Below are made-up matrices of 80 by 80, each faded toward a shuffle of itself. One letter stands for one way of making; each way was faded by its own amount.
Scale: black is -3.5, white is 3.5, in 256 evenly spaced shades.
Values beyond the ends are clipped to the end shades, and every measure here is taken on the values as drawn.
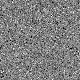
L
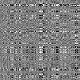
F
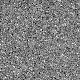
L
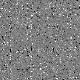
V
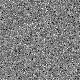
L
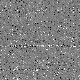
V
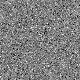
L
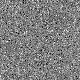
L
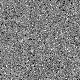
L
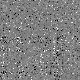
V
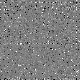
V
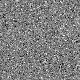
L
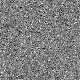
L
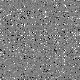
V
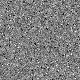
L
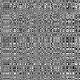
F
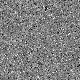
L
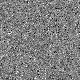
L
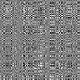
F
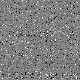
V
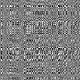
F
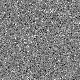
L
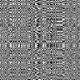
F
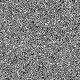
L
